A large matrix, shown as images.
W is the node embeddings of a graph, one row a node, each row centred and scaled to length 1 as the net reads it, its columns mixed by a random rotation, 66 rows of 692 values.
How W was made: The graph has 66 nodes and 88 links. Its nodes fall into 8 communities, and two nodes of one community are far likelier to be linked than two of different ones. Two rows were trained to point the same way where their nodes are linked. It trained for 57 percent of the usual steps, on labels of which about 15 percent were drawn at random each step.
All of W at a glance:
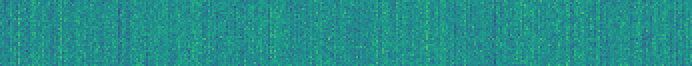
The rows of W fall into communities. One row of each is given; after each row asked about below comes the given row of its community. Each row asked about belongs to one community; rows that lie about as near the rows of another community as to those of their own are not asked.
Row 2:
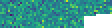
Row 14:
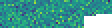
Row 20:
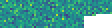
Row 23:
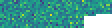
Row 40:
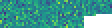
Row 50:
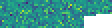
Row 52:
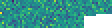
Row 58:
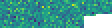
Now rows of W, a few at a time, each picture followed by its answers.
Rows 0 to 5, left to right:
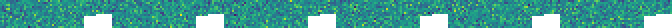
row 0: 52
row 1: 52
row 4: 14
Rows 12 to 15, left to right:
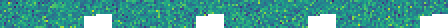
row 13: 50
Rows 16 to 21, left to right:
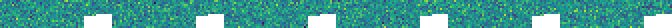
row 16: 14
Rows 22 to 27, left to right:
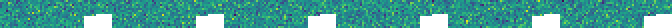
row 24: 2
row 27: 50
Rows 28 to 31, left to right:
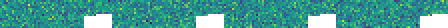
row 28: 2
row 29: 40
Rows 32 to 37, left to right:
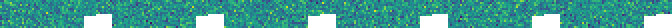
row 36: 14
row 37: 23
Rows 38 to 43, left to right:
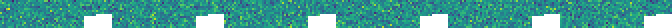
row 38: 52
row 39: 52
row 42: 20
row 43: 23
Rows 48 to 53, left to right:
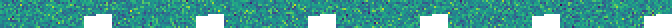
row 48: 14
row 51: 40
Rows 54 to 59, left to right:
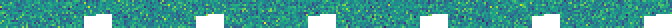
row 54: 23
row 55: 58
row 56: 40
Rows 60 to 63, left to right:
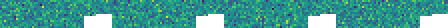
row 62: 23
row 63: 58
